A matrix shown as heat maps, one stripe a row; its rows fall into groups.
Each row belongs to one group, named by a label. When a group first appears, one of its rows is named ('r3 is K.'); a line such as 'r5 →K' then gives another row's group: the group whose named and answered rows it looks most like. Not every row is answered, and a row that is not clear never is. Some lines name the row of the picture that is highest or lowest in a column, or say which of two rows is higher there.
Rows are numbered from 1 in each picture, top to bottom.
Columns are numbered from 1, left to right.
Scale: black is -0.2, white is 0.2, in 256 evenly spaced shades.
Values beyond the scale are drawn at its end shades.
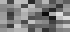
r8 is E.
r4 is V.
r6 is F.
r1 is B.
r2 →F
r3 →E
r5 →E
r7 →E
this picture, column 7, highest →1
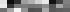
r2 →B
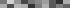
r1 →F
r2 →B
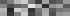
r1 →E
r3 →B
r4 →B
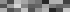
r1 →V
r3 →B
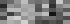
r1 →E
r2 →E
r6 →E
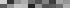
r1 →B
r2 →E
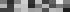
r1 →V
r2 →B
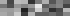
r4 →F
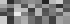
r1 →V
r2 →F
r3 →V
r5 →B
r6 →B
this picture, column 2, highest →2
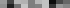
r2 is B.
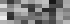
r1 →B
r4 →B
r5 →B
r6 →F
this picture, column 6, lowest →6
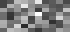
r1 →V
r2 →E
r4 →V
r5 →V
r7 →F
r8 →E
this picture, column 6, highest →4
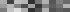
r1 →B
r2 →F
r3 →E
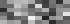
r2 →V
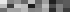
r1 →F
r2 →B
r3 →E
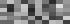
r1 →F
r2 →V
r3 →B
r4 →E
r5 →F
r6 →V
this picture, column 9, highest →2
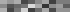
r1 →F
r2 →V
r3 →B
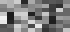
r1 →F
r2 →F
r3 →E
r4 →B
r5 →B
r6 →B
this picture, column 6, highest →7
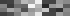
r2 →V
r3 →F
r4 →V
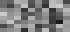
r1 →V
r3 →F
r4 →F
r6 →F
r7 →E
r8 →F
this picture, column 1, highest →4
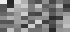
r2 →V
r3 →E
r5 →F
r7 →F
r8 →E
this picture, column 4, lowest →7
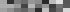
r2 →F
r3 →F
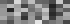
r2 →F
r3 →B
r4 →F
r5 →F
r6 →V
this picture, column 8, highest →6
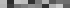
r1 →B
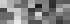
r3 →E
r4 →V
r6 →E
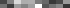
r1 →E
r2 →V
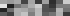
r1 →F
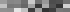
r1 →F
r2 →F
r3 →E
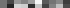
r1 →V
